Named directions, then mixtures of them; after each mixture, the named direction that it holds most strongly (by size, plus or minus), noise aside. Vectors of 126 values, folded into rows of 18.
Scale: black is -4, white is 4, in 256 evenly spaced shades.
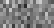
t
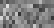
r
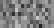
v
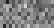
t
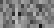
v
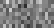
t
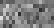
r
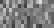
t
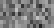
v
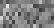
r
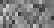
r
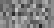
v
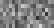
v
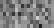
v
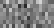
t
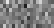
t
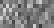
r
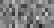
v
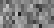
r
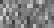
r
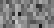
v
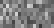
r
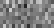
t
